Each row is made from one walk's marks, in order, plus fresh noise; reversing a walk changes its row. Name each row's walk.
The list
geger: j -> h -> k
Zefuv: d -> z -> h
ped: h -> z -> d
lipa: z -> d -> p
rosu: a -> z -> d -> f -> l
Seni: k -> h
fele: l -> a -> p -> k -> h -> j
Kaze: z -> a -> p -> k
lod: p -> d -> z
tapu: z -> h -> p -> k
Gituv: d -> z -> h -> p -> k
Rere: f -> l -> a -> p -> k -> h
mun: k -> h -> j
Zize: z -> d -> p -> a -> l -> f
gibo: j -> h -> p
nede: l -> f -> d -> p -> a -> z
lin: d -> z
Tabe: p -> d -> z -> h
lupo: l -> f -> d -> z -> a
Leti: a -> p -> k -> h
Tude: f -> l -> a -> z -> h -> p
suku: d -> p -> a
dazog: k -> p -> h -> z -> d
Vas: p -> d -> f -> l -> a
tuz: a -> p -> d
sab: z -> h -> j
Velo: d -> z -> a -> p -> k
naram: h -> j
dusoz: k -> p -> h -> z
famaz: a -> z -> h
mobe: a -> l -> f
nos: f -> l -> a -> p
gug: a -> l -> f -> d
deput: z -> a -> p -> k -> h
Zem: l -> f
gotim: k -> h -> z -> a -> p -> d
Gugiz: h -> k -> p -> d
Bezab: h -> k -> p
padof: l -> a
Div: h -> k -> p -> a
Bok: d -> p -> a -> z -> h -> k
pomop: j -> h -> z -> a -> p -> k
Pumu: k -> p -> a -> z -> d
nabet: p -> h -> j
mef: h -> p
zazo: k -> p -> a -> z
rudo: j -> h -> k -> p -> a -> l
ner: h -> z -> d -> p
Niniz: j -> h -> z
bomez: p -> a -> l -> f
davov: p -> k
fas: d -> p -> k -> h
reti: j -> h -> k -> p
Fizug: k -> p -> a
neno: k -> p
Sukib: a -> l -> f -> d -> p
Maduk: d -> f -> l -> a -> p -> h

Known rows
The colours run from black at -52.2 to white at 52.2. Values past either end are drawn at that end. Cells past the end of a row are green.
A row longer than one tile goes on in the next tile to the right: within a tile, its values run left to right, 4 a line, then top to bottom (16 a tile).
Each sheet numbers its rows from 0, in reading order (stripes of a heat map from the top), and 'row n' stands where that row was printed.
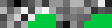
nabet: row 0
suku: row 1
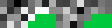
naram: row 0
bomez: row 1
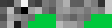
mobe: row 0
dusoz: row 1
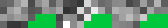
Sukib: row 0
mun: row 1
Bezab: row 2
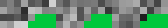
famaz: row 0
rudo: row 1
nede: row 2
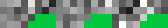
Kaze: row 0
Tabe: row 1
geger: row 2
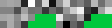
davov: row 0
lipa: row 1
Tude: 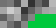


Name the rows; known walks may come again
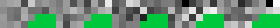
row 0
Gituv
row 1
Tabe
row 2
lupo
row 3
nabet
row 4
Niniz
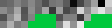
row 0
rudo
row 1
sab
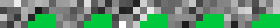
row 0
Pumu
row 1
Kaze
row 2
mun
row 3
Zize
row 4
ner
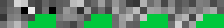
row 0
padof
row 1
Vas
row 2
reti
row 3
fele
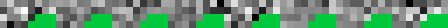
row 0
lipa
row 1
gotim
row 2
Tude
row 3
Fizug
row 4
lod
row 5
dusoz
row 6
Bezab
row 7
gibo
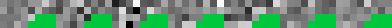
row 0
fas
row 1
rosu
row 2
Zem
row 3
Zefuv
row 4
famaz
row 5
pomop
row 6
tapu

